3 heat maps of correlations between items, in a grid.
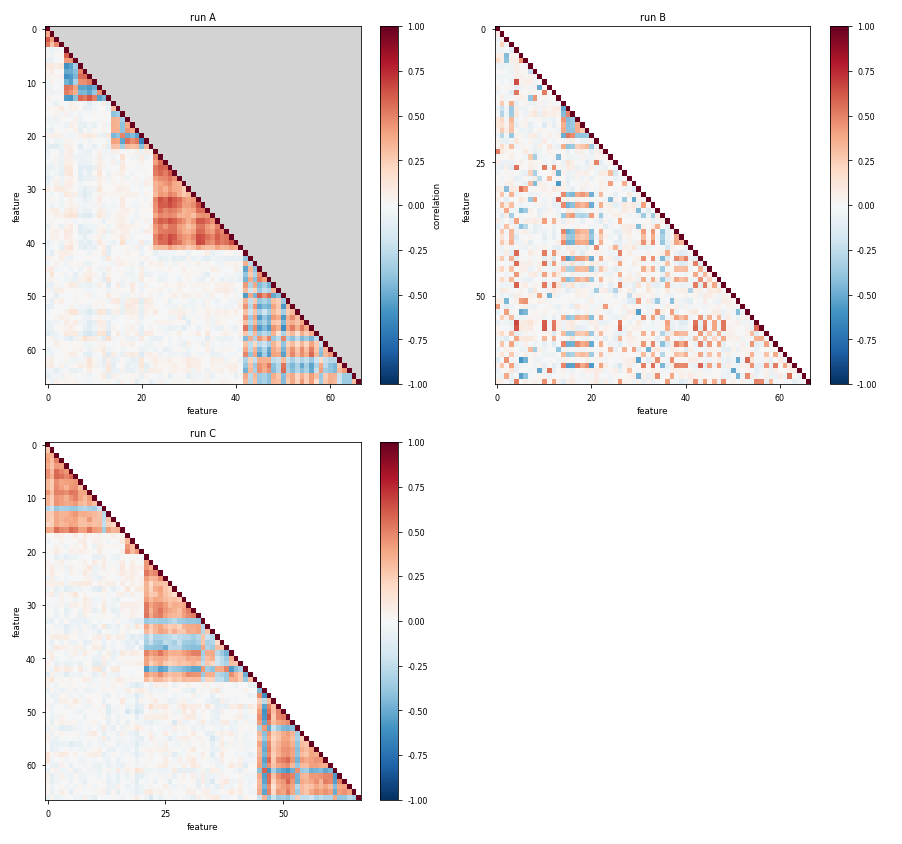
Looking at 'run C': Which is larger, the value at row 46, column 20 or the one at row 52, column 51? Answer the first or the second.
the second
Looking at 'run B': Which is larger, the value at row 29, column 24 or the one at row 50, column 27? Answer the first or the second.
the first
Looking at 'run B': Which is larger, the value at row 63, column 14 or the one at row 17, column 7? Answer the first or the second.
the first
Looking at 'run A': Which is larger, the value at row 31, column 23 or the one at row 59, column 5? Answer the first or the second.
the first
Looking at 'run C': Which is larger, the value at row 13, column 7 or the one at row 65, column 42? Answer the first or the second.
the first
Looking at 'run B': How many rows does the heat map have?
67
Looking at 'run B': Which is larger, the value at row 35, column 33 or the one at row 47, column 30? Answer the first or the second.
the second
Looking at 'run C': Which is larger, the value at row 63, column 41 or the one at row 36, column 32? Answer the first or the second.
the first
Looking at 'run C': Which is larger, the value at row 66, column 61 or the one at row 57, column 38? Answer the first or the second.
the first
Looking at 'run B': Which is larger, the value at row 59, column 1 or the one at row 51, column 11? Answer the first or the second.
the first
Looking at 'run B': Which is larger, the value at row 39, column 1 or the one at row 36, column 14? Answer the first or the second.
the first
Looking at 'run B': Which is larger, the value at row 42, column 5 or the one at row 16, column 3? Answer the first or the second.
the first
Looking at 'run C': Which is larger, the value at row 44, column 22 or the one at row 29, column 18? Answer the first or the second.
the first
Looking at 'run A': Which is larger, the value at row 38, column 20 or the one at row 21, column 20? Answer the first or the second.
the first
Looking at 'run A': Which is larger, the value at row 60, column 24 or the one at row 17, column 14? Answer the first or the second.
the second
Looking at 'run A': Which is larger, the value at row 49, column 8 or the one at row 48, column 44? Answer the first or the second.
the second
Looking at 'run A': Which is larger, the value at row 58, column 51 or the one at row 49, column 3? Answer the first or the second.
the second
